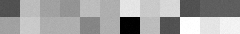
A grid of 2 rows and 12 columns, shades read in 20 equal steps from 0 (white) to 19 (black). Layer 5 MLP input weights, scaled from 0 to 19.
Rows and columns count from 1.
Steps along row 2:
down up same up down up down up down up down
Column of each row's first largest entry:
1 7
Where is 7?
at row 1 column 3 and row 2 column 1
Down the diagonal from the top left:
13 4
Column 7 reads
2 19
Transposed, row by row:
13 7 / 5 4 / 7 6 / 8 6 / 5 9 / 6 6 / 2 19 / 4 5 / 3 13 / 13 0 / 12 2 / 12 1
